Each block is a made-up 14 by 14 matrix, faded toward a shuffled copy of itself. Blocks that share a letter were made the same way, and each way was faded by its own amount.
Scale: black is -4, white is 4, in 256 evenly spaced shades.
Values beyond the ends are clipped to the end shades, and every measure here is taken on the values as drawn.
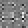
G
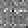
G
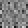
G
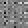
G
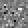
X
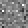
X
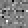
X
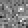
X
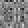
G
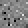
X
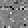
X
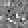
X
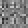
G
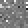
X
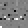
X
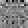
G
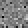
X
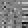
G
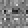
G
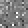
X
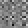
G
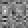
G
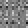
G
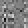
G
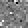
X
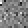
X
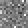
X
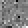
X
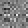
G
